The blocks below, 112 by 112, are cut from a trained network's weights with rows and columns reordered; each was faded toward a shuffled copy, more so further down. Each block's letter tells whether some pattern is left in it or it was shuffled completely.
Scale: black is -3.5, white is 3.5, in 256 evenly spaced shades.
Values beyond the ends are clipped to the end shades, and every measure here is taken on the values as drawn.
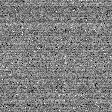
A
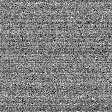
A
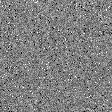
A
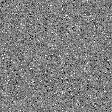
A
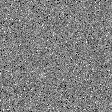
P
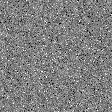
P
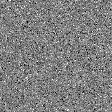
A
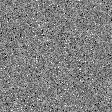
P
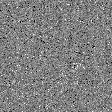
A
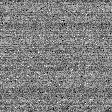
A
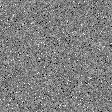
P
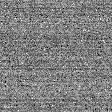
A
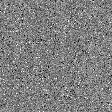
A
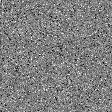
P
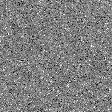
A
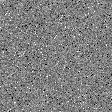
P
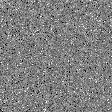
A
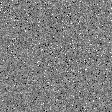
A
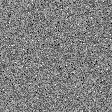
P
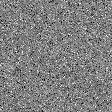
P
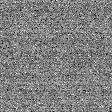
A
